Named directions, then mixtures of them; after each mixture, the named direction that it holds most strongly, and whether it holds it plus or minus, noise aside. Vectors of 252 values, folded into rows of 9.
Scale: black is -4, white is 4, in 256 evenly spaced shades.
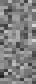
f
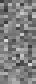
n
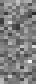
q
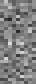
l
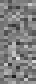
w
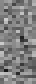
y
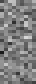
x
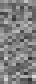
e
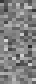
n, plus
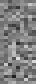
w, plus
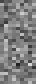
n, plus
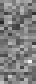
q, plus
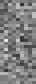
n, plus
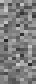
n, minus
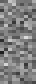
x, plus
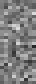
w, minus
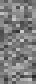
e, minus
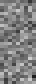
e, minus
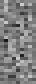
n, minus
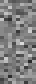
l, plus
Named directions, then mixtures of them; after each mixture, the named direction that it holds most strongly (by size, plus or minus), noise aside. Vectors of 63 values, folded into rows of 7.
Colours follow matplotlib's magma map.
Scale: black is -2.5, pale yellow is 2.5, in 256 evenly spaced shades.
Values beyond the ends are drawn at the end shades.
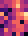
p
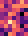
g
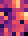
p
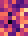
g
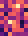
g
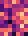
g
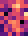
p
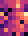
p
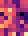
p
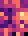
p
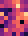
p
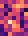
g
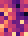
p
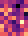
p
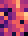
p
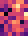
p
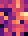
p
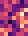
g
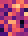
g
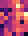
p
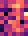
p
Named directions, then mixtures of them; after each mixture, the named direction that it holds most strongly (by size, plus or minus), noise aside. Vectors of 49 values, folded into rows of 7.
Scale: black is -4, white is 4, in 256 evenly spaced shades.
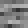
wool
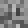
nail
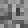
nail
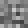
nail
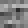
wool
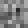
nail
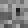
nail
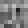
nail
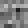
wool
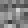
wool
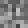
nail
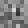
nail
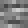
wool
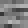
wool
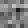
wool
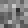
nail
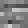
wool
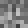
nail
